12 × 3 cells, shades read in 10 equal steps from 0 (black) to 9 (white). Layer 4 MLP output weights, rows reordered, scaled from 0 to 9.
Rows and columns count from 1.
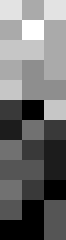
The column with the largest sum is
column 1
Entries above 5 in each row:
3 3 3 2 1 1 0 0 0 0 0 0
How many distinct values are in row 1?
2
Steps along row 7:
up down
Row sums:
22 21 20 17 17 9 7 7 7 6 6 3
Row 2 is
6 9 6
